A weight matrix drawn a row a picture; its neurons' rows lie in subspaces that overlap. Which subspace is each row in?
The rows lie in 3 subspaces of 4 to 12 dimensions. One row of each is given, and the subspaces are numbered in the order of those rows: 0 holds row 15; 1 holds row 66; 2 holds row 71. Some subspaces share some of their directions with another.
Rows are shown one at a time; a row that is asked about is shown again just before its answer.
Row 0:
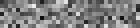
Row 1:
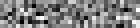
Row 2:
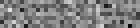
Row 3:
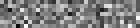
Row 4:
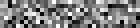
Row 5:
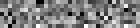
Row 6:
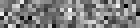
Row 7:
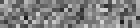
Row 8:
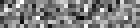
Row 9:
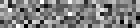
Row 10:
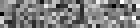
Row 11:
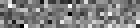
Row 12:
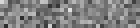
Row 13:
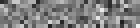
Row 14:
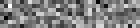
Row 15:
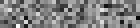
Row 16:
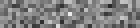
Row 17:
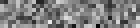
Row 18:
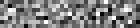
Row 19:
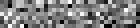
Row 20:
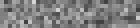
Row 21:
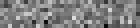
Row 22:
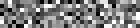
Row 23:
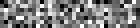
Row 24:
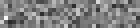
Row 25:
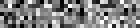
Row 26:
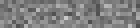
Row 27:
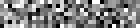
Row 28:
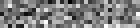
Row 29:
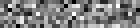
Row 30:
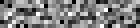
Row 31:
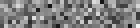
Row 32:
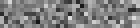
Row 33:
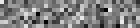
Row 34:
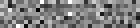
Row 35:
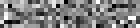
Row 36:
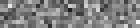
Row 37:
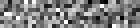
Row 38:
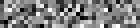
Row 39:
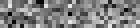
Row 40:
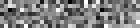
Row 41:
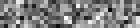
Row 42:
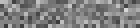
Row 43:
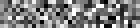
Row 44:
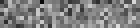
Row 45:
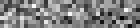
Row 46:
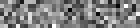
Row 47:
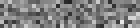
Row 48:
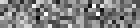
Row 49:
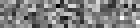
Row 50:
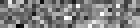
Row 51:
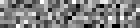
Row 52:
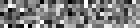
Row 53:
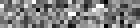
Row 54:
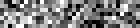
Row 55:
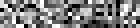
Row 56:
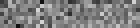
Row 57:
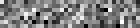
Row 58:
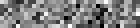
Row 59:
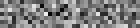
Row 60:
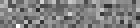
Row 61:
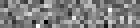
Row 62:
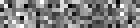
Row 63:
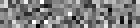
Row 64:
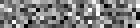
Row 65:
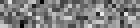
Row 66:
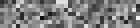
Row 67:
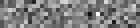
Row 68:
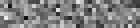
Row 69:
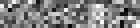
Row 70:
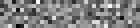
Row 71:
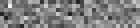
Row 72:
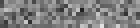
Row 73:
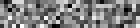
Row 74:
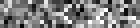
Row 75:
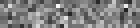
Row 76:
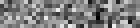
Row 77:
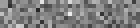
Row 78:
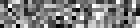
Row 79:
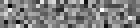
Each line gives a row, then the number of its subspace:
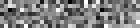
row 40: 2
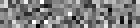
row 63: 0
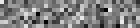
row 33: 0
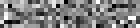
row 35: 2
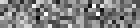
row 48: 1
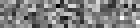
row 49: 2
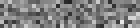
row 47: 2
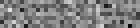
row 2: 2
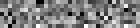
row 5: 1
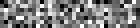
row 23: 0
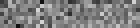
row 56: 0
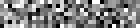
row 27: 2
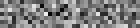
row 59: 1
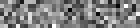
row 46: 1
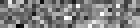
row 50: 1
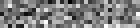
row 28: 0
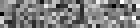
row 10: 2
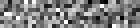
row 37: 1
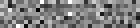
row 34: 0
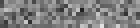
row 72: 1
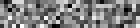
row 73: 1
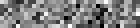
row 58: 1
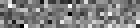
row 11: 1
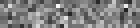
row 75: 2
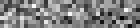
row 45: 1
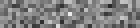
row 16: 2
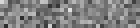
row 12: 1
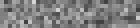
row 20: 1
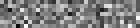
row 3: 0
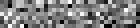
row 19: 0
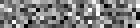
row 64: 2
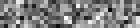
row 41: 1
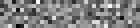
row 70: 1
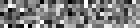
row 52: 2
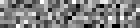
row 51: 1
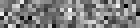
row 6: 1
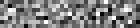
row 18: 1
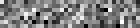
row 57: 0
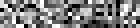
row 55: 1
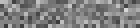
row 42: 1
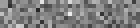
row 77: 0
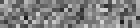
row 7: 0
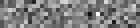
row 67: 1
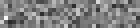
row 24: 2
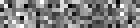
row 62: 1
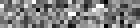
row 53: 1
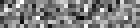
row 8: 1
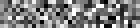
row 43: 1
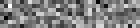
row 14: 2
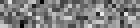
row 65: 1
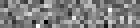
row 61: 0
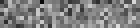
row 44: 0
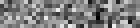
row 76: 1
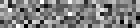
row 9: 0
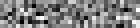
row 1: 1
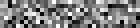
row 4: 2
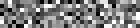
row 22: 2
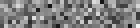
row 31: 2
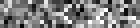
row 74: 1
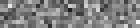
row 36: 2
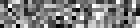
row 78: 1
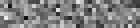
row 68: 2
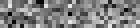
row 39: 1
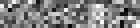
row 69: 1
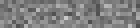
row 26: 2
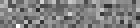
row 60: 0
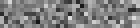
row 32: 2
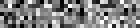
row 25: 2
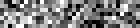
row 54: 1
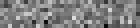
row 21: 0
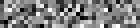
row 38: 1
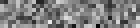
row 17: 1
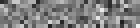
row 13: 1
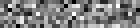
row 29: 1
